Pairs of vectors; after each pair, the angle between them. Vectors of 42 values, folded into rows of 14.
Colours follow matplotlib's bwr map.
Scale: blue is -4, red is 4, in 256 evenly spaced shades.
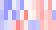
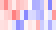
nearly opposite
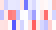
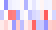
nearly parallel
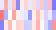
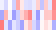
nearly opposite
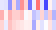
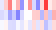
nearly opposite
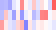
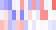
nearly parallel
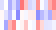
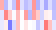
partly opposed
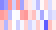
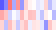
nearly parallel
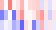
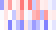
partly aligned
